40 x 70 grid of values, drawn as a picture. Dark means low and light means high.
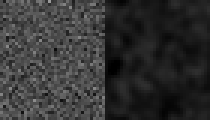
It is made of 1 by 2 panels. Panel 1,1: low, fine-grained. Panel 1,2: very low, blotchy, faint in contrast.
